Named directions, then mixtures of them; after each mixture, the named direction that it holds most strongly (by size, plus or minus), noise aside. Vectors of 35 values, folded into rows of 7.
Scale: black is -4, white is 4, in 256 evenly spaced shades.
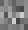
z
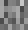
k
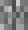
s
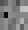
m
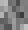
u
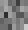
u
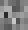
z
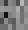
k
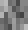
u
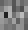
z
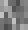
u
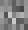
z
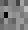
m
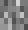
u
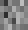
k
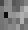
m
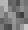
u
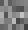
z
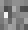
m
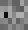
z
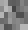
u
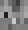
z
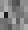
u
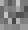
z
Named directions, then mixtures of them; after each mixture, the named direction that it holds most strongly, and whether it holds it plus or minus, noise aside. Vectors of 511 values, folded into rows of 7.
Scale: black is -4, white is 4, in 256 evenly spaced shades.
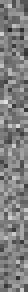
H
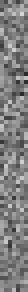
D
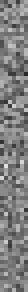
D, plus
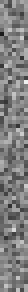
H, minus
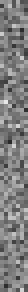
H, plus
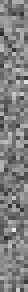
D, minus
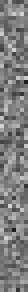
D, plus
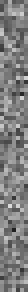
D, plus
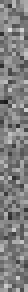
H, minus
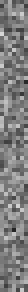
H, plus
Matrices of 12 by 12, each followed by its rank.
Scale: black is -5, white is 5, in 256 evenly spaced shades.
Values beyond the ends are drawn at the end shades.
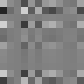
one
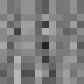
two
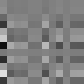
one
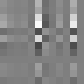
one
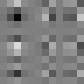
one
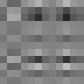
one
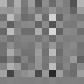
two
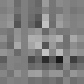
two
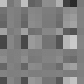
one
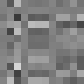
two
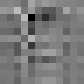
two
